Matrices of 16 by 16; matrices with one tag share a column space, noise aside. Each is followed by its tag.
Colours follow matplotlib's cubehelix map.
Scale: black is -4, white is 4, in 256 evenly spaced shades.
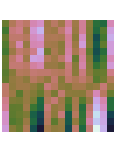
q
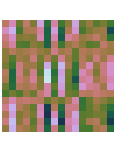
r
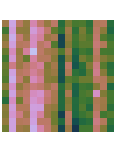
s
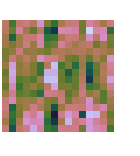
r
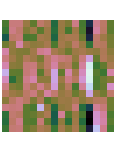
r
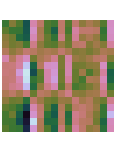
r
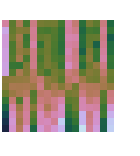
q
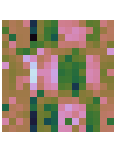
r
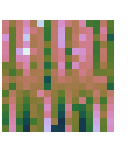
q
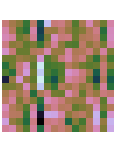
r
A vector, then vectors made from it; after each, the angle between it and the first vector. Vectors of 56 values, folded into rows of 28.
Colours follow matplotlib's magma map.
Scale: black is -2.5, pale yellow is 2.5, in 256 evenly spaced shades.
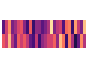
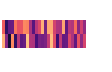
orthogonal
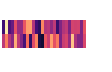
orthogonal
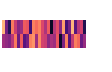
nearly opposite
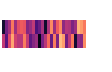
partly aligned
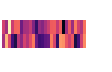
partly aligned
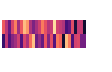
partly opposed
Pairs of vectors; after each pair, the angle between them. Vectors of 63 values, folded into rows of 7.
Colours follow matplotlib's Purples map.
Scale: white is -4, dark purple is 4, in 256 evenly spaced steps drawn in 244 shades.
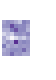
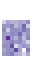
orthogonal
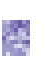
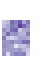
nearly parallel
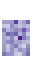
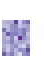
nearly parallel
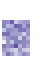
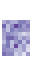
partly aligned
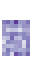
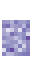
partly aligned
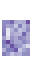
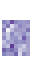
partly aligned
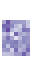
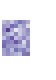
partly aligned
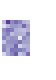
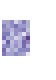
orthogonal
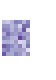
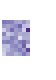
nearly opposite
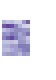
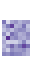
partly aligned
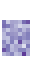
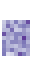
orthogonal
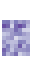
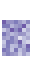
partly aligned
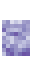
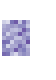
orthogonal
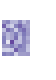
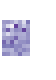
partly aligned
